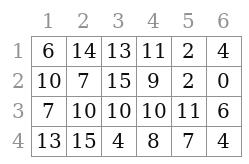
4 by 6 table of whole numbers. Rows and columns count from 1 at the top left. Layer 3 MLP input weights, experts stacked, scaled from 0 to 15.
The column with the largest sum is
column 2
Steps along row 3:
up same same up down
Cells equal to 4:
3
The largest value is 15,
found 2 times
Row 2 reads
10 7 15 9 2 0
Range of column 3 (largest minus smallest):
11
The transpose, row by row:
6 10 7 13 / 14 7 10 15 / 13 15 10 4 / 11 9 10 8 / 2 2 11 7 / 4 0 6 4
